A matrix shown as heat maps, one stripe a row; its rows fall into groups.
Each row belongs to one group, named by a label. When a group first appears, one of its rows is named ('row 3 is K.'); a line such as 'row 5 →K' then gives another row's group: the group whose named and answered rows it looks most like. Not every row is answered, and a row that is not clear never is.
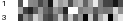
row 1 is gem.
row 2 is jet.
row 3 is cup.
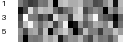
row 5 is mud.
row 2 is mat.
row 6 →mat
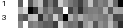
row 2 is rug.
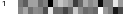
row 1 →mud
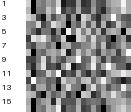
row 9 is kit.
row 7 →mud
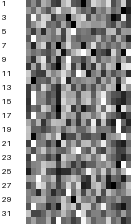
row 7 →mud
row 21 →gem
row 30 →gem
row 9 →mud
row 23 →gem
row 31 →jet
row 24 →cup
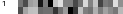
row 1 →mud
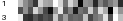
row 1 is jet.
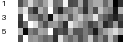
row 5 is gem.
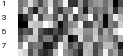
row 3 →kit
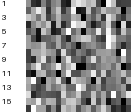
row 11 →mud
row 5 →cup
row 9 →mud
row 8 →cup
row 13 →jet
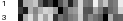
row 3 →mat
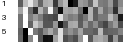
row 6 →mud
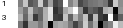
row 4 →mud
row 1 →rug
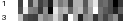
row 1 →gem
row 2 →gem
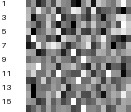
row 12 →kit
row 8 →rug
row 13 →mat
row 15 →rug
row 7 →mat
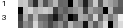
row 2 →mat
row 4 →cup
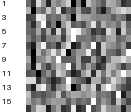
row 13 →mud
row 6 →rug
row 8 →mat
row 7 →mud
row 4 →mud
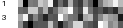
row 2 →kit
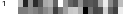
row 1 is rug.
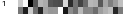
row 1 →rug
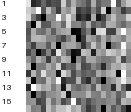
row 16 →jet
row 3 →rug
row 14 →mat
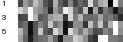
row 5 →jet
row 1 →cup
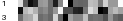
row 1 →rug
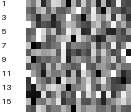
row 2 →kit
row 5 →kit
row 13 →mat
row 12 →gem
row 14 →kit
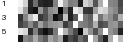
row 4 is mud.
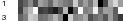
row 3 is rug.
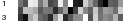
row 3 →mud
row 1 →kit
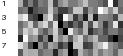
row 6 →gem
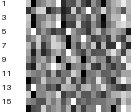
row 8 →rug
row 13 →gem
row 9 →mud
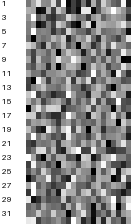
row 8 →mud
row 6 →mat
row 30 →cup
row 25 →cup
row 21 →mud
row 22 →kit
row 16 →mat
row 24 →gem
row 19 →jet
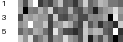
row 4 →kit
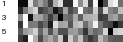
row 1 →mud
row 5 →cup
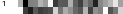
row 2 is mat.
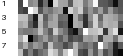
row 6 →rug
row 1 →gem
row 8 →jet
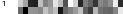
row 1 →jet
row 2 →mat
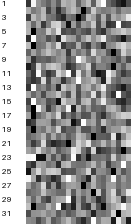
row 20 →cup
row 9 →jet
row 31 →cup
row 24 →mud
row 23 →rug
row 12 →kit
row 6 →gem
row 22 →kit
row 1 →gem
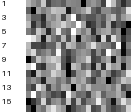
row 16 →mat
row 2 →mat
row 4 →jet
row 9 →mat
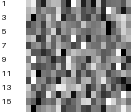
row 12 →gem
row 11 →rug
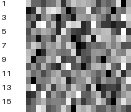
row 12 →mat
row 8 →rug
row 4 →kit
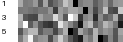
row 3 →jet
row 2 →cup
